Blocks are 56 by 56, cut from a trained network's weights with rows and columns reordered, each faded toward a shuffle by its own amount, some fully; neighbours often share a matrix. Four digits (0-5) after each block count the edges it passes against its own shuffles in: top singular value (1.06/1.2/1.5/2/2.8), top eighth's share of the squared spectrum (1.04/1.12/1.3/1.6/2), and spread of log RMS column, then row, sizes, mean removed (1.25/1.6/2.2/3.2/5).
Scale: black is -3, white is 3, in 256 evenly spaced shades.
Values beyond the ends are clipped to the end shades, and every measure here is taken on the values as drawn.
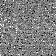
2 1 0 0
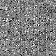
2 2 0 2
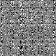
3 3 3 0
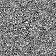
2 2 0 1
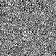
2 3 0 1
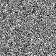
2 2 0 1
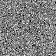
1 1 0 0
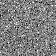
1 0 0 0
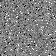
0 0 0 0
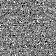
1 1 0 0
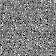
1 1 1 0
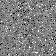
0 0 0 0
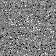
0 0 0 0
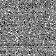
2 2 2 0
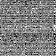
4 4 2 0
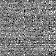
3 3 2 0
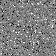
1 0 0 0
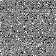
2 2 2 0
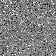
0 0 0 0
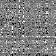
3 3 3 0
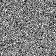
1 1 0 0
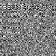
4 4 1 3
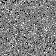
0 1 0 0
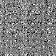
2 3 0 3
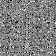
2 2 0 2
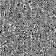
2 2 0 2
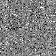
2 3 0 2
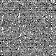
2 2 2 0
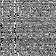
3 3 3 1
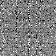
2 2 2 0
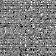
3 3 2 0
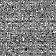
3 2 2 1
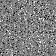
1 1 0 0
